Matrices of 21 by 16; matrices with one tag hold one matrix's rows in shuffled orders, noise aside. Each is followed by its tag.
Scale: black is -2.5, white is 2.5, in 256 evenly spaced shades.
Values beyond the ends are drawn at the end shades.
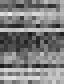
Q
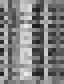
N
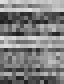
Q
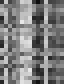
N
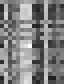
N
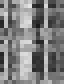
N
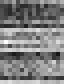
Q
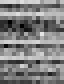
Q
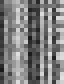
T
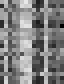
N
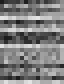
Q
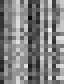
T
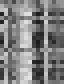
N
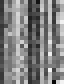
T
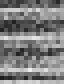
Q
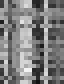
N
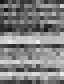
Q
